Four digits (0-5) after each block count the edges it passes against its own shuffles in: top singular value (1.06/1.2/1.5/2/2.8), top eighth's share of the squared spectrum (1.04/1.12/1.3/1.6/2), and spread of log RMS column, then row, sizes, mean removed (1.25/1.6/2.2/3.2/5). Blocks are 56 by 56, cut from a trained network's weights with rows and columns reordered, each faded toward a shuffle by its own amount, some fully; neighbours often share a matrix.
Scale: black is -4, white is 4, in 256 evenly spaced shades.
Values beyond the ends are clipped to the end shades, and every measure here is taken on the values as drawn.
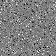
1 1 0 0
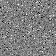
1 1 0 0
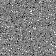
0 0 0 0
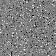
0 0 0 0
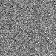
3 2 0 0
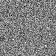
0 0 0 0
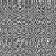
4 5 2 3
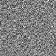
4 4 1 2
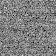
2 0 0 0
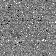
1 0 0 0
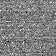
2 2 0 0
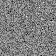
0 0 0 0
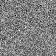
0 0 0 0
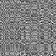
4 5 2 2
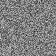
2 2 0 0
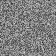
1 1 0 0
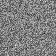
1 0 0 0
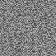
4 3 0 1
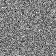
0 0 0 0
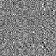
4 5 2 2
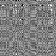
4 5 2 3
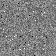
1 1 0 0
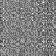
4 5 2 2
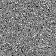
1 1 0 0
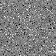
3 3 0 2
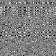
4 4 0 3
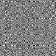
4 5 2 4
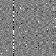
4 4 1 0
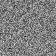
1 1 0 0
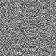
4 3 0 1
